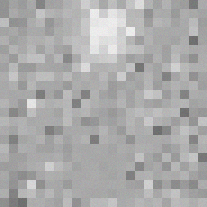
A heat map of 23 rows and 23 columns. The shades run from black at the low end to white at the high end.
Odd patch: calmer, in the bottom middle. Bumps: one, in the top middle. Average level on the scale: 70%. Calmest part: bottom middle. Histogram: heavy tails on both sides. Odd rows or columns: none. Ninth with the highest average: top middle.
